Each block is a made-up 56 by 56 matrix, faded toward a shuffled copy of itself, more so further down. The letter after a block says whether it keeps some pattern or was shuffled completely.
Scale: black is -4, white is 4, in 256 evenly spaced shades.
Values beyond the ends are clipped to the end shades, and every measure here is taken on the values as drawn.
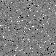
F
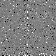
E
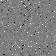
F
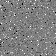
F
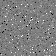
F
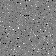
F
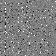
E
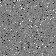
F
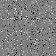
E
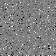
E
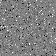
F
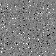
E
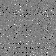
E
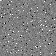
F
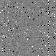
E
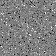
F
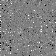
E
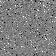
F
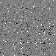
E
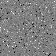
F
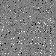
E
